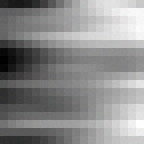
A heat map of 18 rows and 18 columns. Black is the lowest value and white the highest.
Grain: streaks across. Lone odd cells: none. Slope: up to the right. Ninth with the lowest average: middle left.
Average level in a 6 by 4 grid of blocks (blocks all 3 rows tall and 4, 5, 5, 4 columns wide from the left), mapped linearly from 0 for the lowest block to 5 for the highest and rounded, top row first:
1 2 4 5 | 2 3 4 5 | 0 2 3 3 | 1 2 3 4 | 1 2 3 4 | 2 2 3 5
